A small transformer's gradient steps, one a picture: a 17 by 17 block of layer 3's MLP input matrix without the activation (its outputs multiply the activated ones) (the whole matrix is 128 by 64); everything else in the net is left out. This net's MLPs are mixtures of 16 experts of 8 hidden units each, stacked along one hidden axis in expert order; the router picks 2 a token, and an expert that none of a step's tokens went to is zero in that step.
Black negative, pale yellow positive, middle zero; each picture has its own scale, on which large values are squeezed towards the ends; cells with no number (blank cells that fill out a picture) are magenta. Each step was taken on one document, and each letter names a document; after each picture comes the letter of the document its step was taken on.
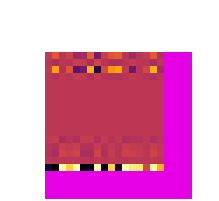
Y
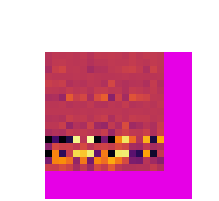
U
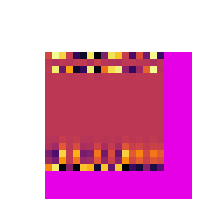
Y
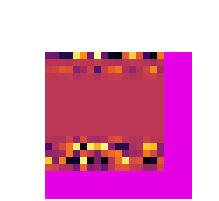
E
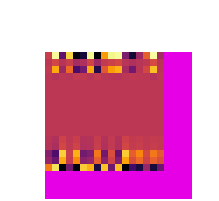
Y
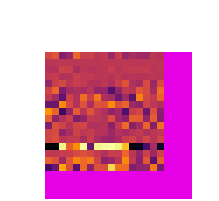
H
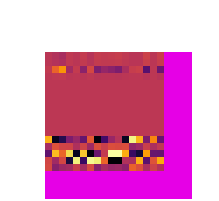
E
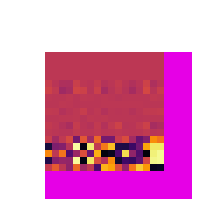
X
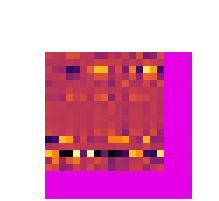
U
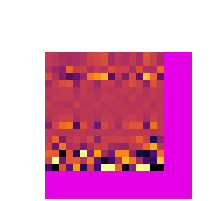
X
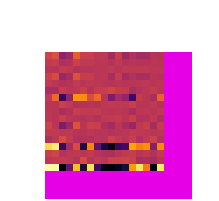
H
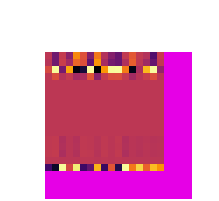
Y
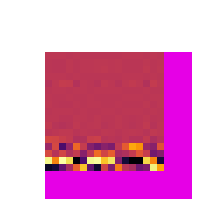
X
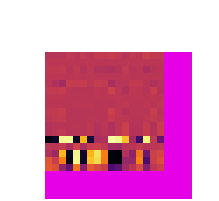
U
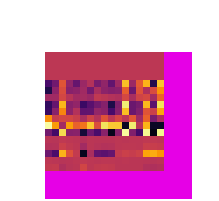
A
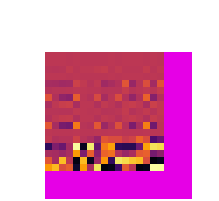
X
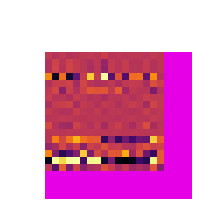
X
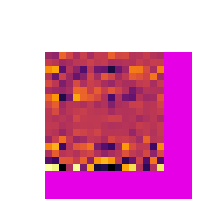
H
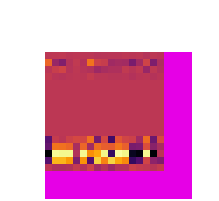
U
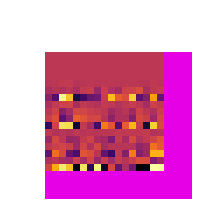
X
